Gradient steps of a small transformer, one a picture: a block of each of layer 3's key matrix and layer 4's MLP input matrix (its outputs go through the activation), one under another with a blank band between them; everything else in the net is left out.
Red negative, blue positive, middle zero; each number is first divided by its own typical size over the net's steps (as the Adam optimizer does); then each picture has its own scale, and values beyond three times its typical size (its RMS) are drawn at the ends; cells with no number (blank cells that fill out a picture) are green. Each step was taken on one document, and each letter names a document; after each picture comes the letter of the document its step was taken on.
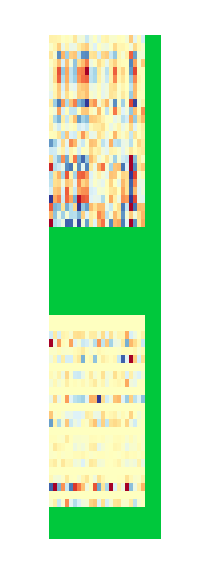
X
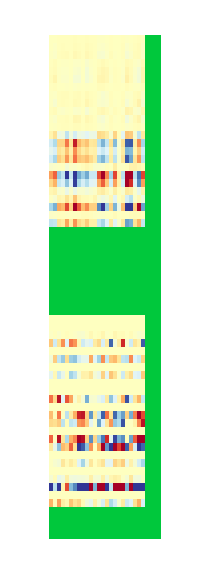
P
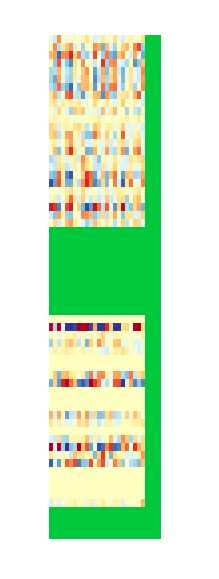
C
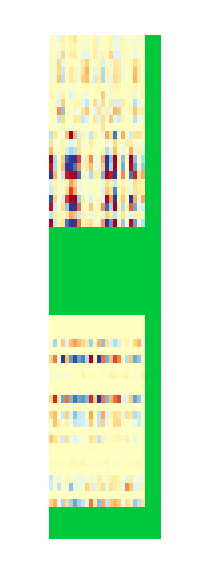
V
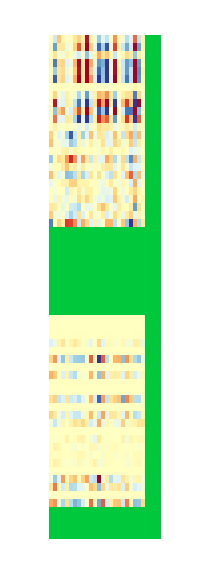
V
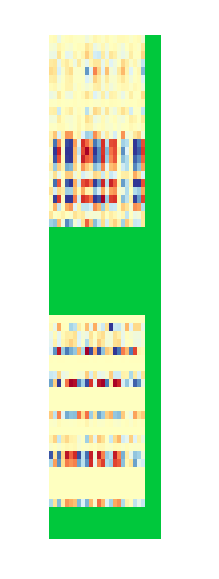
C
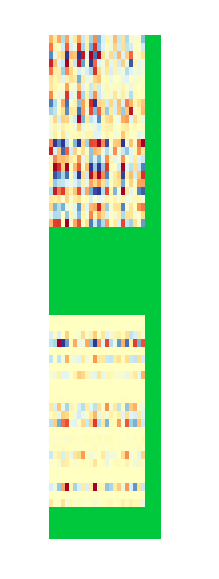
X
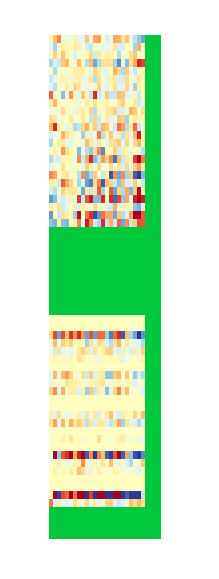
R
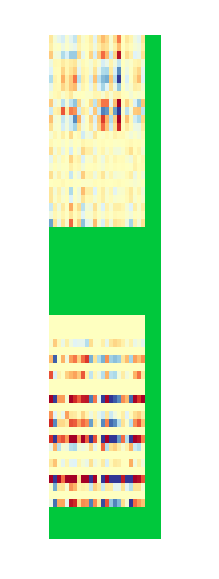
P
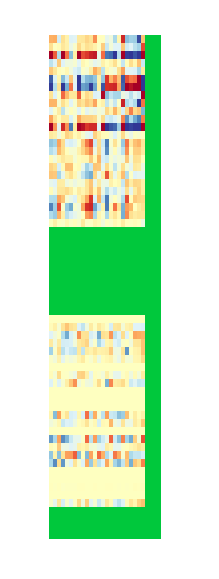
C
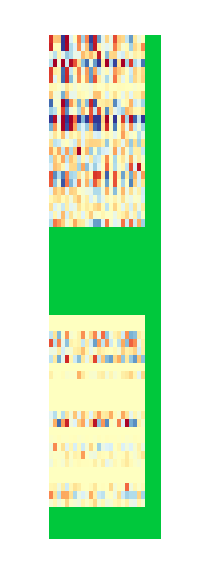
X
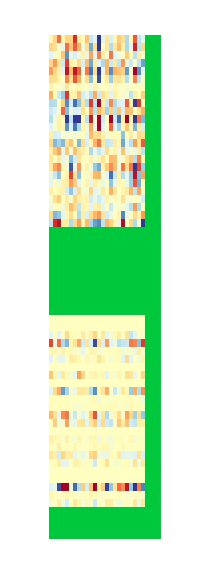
X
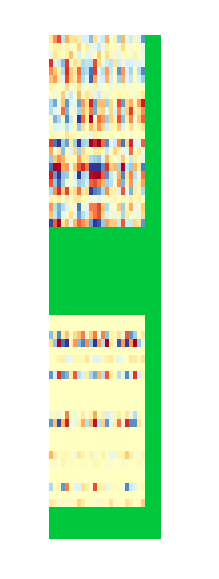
X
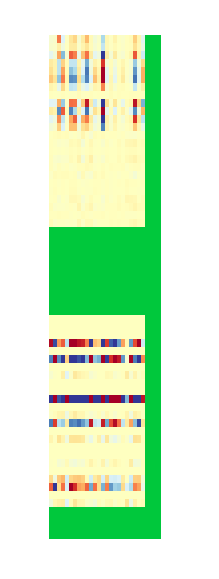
P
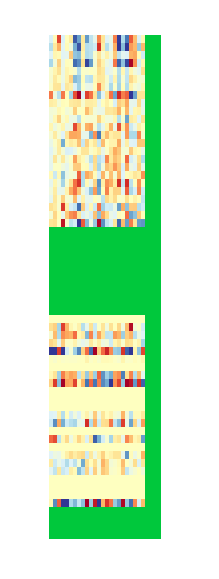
R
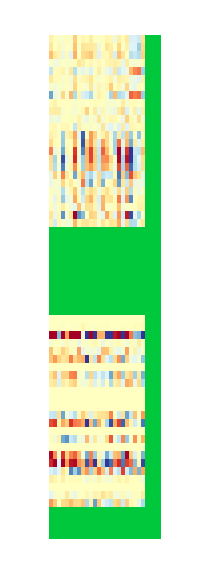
R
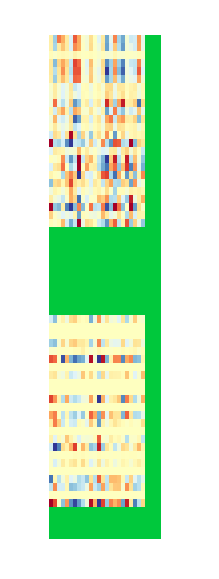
V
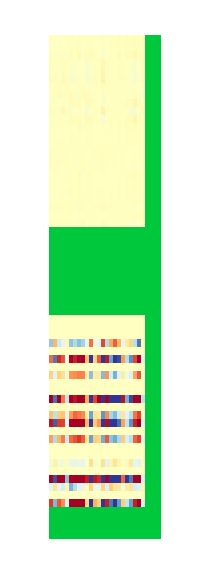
P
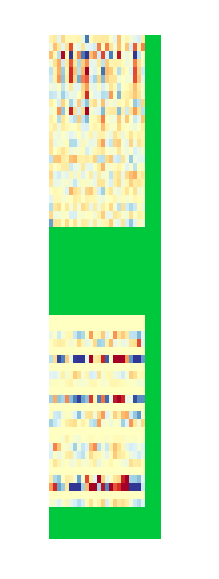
V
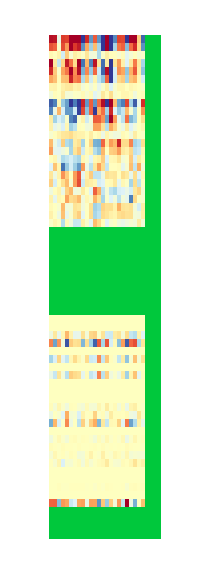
X
